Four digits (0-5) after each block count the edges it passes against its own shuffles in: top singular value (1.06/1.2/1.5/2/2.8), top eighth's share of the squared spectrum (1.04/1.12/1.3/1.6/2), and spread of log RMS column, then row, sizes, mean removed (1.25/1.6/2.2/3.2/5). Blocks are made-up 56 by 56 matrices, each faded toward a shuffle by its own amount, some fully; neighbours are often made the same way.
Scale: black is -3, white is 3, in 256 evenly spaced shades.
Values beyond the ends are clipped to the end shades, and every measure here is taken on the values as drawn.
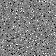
0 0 0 0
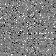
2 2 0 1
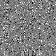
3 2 1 0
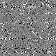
2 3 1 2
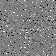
1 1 0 0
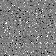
2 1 0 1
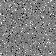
0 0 0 0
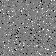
0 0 0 0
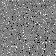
0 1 0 0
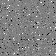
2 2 0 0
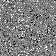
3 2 0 0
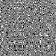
4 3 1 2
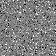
3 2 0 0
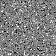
2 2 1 0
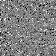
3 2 1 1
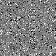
3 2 1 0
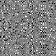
4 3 2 2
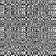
5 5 3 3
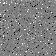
1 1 0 0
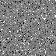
1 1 0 0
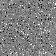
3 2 0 0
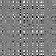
5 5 4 3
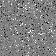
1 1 0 0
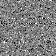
1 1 0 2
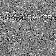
1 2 0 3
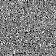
0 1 0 2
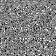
1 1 0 2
